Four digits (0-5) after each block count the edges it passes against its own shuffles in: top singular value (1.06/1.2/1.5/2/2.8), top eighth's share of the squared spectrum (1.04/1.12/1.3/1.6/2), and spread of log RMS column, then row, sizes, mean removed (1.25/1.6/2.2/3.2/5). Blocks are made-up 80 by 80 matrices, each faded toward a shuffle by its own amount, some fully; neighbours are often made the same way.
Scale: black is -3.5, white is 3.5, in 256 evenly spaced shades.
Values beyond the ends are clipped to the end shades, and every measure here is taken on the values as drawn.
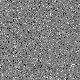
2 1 0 0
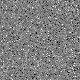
2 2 1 0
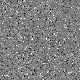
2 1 0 0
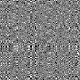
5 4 3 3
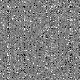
4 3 2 2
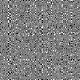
4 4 3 2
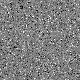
1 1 0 0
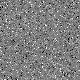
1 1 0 0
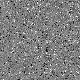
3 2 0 0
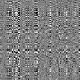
5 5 4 3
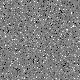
0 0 0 0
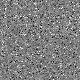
1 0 0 1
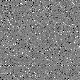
3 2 0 1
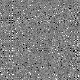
3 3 2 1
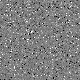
2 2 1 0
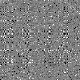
4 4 2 2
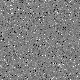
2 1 0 0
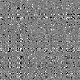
4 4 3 3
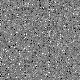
3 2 1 0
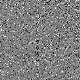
3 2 1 1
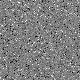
0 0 0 0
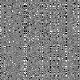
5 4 3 2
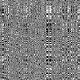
5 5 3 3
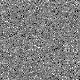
3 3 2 0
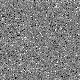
0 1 0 0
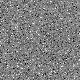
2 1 0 0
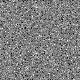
3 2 1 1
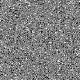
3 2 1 0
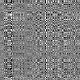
5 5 4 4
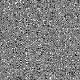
3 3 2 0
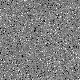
0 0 0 0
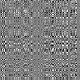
5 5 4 4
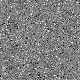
2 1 0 0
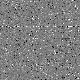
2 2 0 1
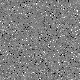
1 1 0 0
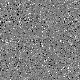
2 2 1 1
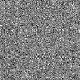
4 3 2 2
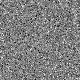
1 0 0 0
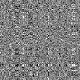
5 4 3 3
